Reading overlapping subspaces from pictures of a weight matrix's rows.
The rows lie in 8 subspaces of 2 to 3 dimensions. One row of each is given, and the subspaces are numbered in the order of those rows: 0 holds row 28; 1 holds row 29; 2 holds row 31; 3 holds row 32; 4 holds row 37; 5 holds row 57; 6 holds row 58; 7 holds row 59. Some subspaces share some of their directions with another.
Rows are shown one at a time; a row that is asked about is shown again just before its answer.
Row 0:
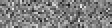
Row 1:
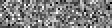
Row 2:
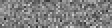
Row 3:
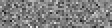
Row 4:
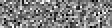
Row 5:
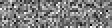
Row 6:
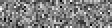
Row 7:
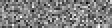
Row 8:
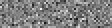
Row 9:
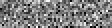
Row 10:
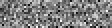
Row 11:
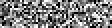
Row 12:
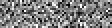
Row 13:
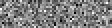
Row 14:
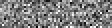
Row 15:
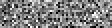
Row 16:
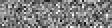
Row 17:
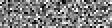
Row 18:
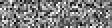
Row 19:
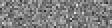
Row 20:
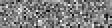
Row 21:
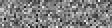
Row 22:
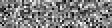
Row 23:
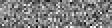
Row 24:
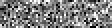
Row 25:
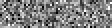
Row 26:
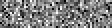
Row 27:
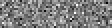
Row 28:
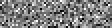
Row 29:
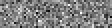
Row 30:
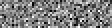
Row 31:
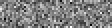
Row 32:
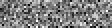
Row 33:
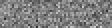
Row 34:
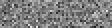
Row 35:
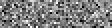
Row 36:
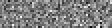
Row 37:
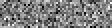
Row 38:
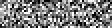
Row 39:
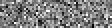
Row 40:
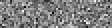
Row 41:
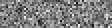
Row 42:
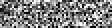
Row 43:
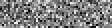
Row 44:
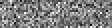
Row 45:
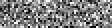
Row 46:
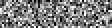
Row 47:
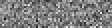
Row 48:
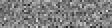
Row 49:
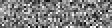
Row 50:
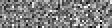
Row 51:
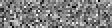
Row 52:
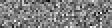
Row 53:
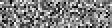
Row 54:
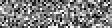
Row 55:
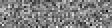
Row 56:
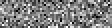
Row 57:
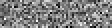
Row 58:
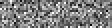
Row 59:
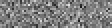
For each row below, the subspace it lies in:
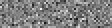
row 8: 0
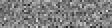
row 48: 7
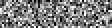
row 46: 5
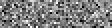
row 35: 2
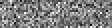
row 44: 6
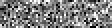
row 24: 7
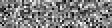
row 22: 4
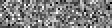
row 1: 4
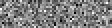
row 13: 5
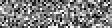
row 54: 0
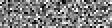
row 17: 0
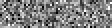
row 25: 4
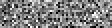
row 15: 2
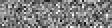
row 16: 1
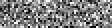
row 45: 1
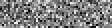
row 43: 1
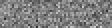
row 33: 2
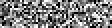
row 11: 5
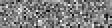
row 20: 1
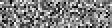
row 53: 6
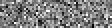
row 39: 1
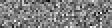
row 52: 3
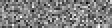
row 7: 0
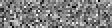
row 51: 3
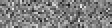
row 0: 7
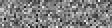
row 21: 3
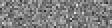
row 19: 5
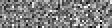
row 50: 0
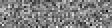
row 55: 4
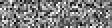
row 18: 6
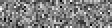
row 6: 2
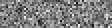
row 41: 1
